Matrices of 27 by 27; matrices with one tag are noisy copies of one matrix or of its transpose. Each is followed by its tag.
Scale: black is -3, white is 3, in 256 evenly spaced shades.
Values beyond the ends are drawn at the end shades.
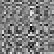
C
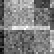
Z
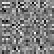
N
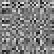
N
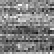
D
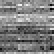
D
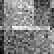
Z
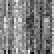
D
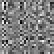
N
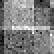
Z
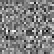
C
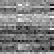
D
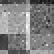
Z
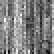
D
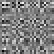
N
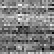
D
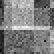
Z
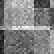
Z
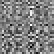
C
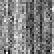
D
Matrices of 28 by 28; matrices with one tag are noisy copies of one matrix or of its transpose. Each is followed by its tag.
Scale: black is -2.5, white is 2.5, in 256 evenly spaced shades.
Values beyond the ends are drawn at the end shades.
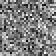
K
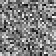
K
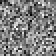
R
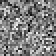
R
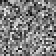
R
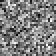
R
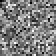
R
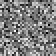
K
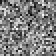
R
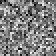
R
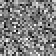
K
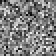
R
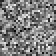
R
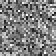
K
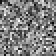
R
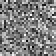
K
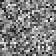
R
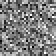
K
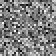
K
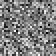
K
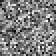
R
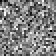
R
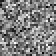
R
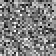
K
